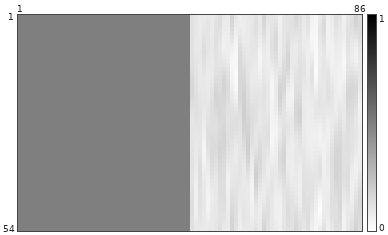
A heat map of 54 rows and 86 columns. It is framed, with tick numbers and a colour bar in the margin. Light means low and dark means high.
It is made of 1 by 2 panels. Panel 1,1: middling, flat. Panel 1,2: very low, streaked downward, faint in contrast.
